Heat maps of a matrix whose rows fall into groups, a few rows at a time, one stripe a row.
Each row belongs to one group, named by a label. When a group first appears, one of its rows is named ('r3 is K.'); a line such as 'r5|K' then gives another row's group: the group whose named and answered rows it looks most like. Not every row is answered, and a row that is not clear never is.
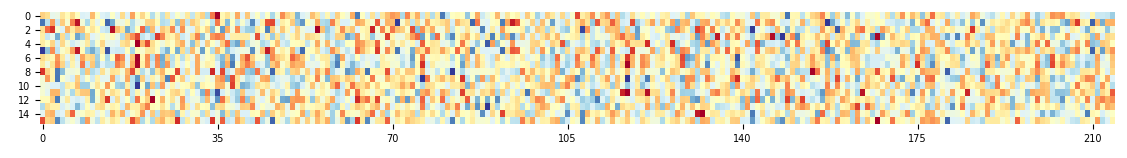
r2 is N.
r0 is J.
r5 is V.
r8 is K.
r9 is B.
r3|K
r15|K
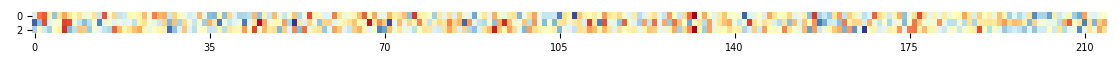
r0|N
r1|V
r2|N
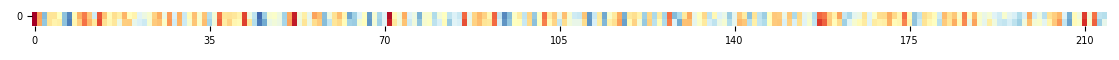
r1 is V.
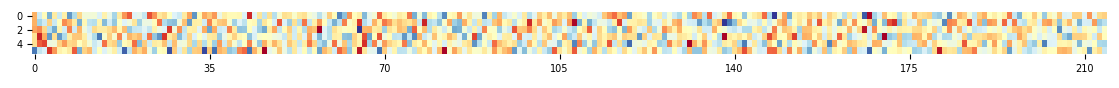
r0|K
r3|B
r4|N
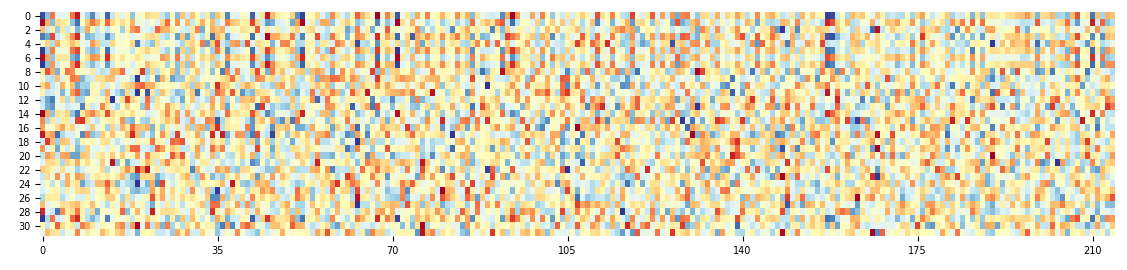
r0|V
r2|K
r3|V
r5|V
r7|V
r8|N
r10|J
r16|J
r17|K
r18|B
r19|K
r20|B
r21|N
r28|J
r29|V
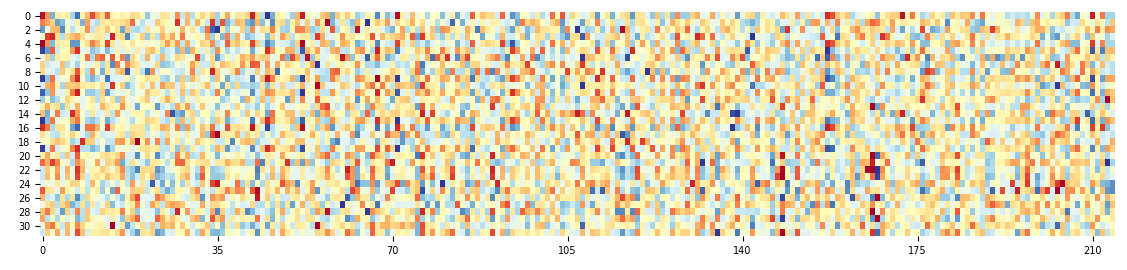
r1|K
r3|N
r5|V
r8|J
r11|V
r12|N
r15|V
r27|B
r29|K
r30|N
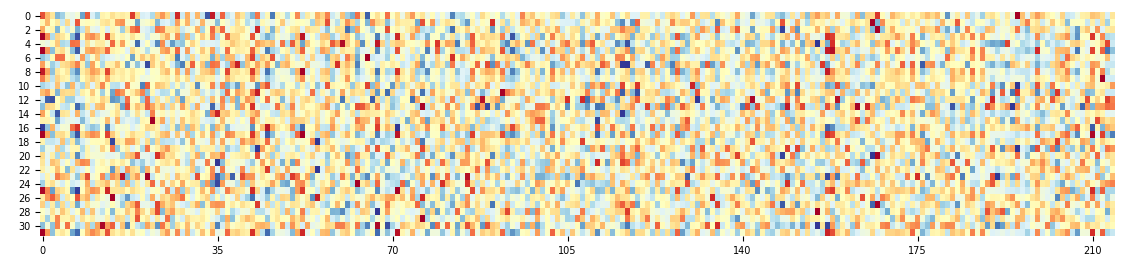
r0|K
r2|K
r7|J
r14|J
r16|V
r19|N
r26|N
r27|K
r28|B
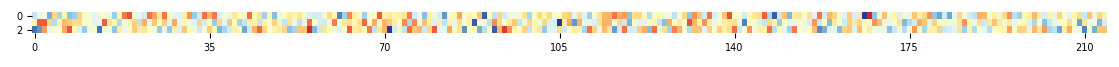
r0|K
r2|V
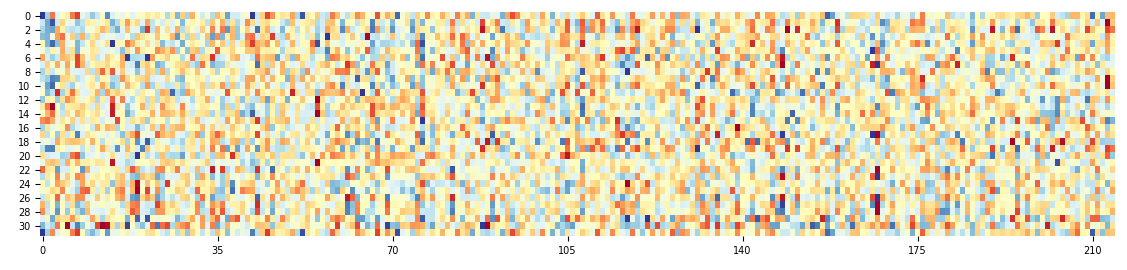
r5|K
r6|J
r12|N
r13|N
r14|N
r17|K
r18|J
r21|N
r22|K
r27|K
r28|K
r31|V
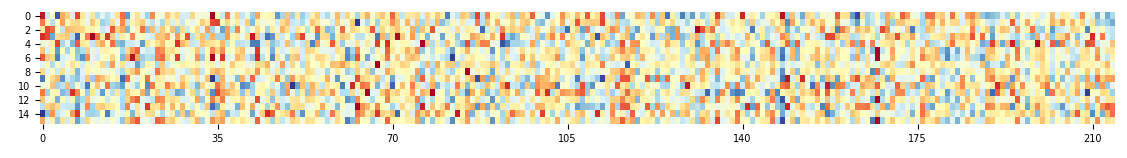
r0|J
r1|J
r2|N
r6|K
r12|K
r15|K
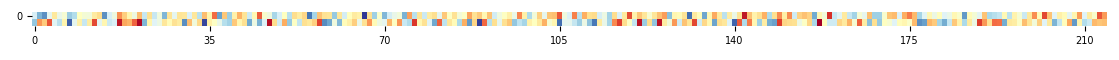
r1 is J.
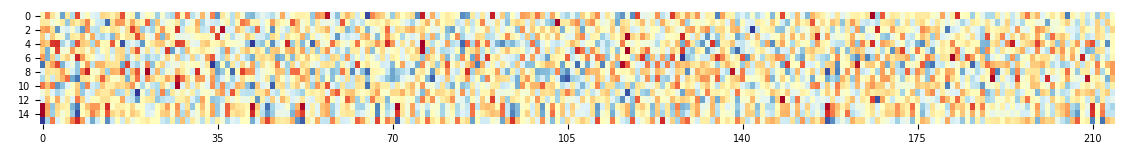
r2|K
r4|N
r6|J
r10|K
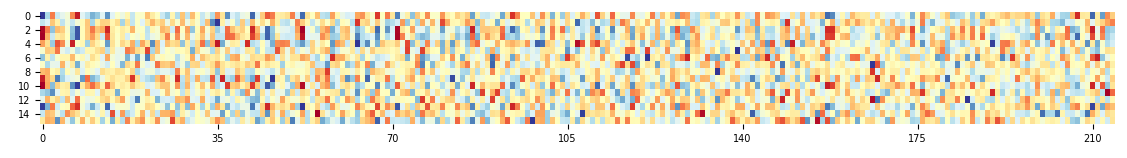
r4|J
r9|K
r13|V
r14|N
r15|B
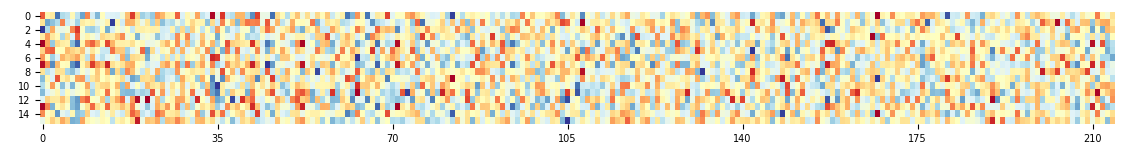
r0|K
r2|V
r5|N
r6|J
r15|B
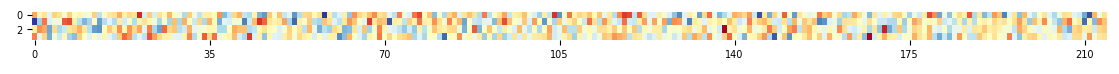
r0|J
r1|V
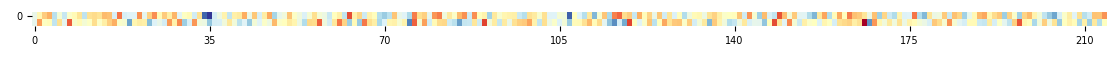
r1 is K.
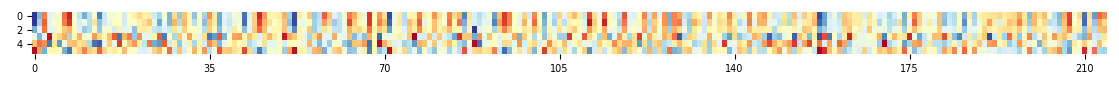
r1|V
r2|V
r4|B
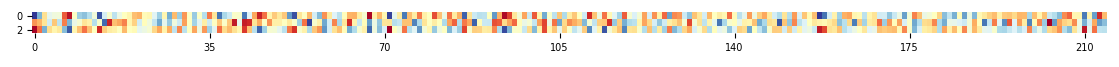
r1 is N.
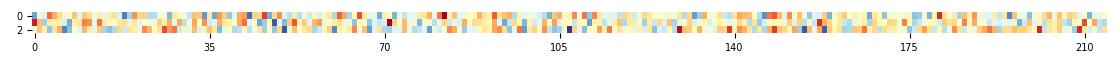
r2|B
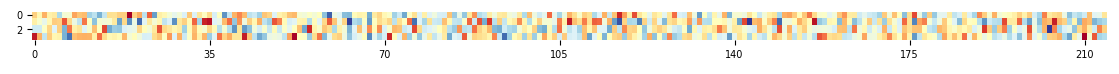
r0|B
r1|J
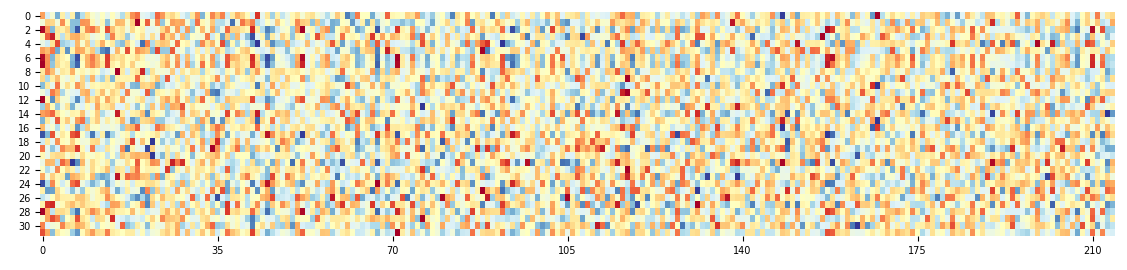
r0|K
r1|B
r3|N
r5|B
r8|N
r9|B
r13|B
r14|N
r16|K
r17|V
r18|J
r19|J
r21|B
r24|V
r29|N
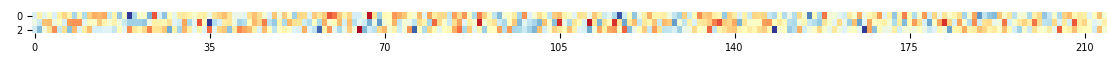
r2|K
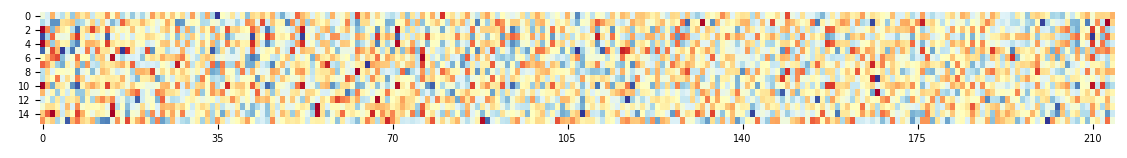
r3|V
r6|N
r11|K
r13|N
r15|B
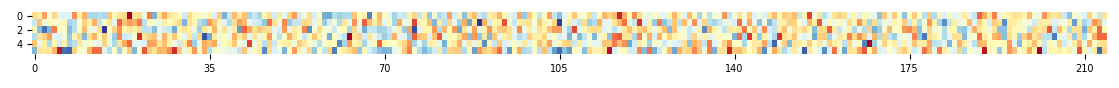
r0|B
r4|K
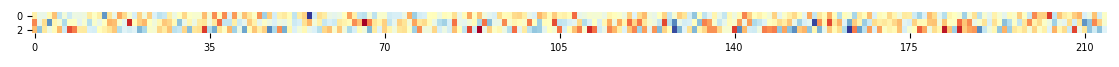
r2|J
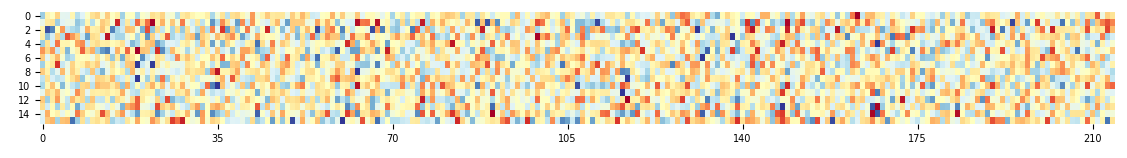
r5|B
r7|J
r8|J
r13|K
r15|B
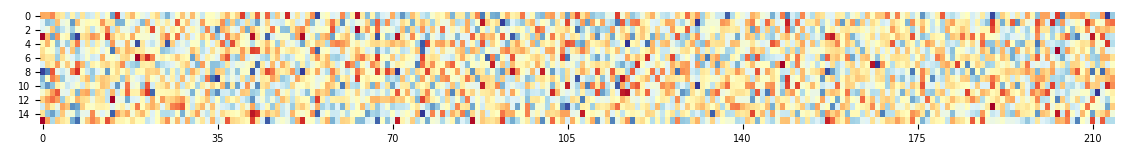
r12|N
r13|B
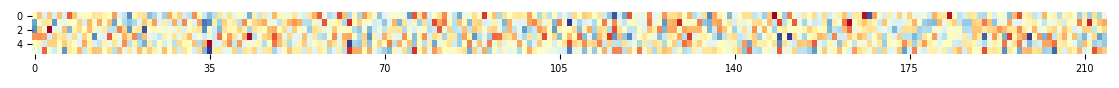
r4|J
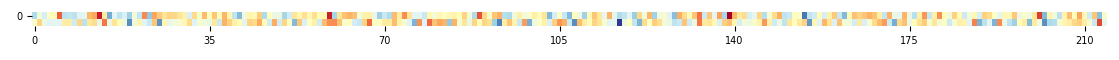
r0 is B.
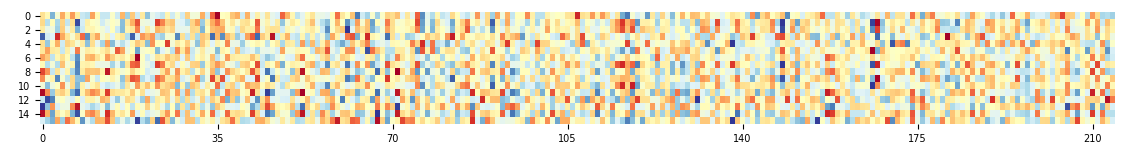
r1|K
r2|K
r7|K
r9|K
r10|K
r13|V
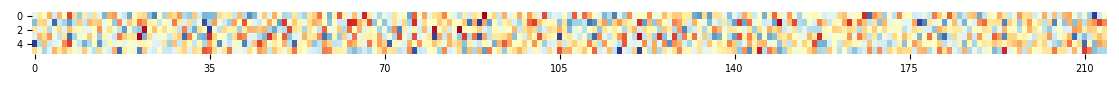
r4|V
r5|J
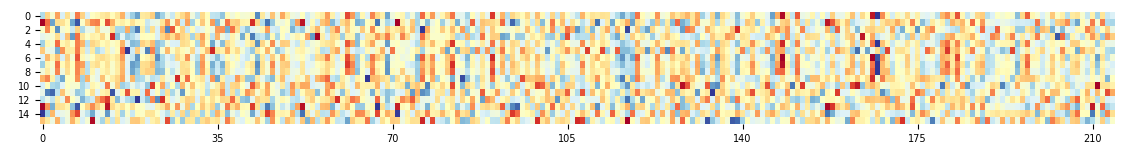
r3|N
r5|J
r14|V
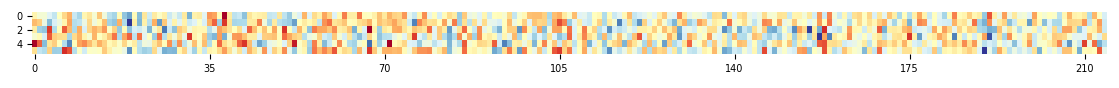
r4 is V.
